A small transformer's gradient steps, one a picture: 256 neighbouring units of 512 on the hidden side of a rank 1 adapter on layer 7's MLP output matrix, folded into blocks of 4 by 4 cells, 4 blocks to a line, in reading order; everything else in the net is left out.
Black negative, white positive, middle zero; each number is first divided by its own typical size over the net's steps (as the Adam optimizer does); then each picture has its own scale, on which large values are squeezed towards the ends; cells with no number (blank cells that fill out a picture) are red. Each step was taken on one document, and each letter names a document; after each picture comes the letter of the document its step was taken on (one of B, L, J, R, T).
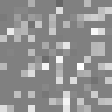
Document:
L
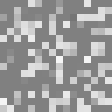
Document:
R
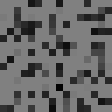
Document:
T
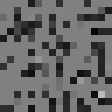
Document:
T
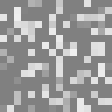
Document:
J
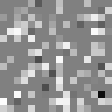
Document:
R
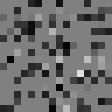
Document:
T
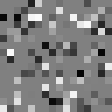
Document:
J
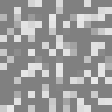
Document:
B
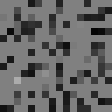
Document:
T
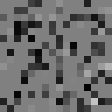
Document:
R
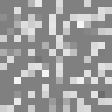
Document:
B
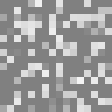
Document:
J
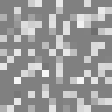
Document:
B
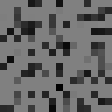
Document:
T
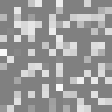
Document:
J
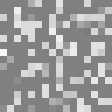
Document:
J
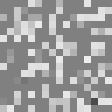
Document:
R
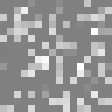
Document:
L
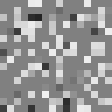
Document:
R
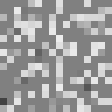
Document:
J
